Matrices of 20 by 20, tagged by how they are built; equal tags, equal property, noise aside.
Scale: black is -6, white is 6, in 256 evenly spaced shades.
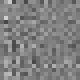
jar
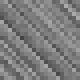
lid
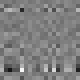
jar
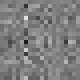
jar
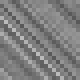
lid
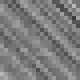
lid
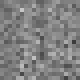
jar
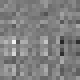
jar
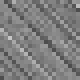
lid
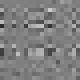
jar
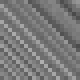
lid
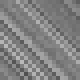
lid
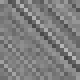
lid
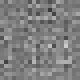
jar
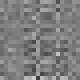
jar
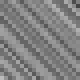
lid
